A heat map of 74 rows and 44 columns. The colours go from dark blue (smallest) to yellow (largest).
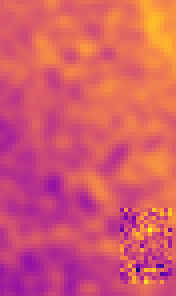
The texture is blotchy. In the bottom right lies a patch that is rougher than the rest. Values change most from cell to cell in the bottom right. The values follow a bell shape. The ninth with the highest average is the top right. No regular stripes run through it. There is an overall slope up to the top right.
